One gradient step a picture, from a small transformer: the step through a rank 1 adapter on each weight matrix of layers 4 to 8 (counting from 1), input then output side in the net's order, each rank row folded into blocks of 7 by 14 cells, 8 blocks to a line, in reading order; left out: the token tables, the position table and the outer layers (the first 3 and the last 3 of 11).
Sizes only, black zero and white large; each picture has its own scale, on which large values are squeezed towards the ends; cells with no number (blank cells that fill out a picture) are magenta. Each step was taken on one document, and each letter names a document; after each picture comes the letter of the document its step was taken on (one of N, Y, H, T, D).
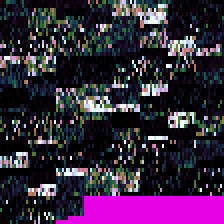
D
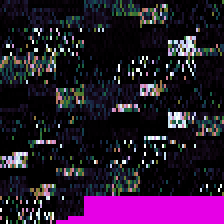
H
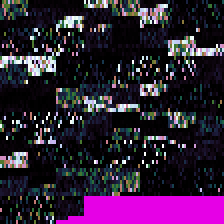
H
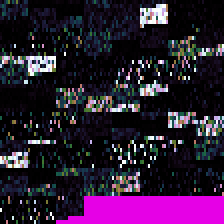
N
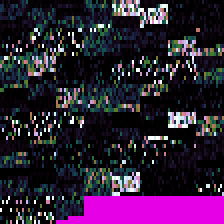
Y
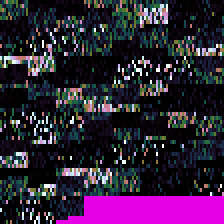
D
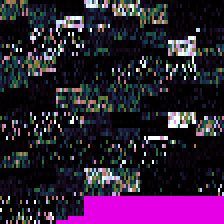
Y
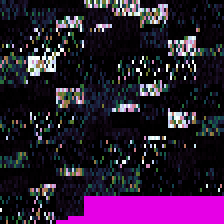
H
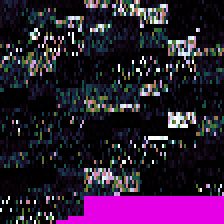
Y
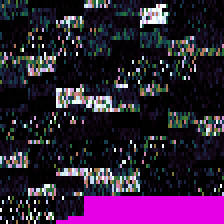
N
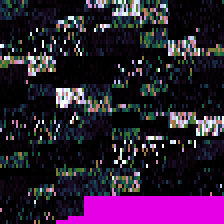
D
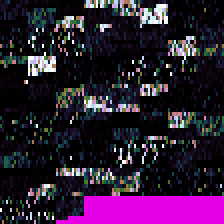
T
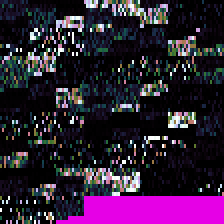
Y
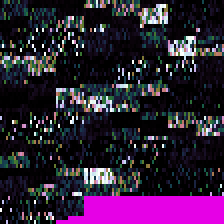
T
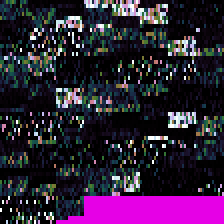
Y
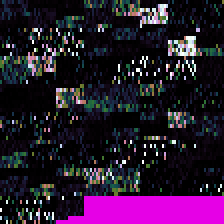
H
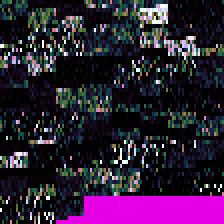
D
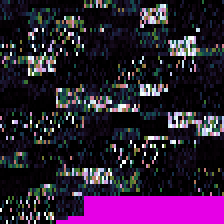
T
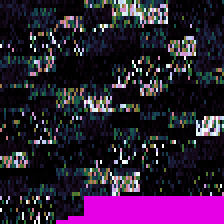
D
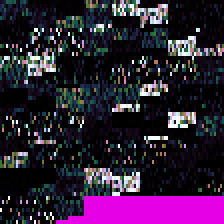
Y
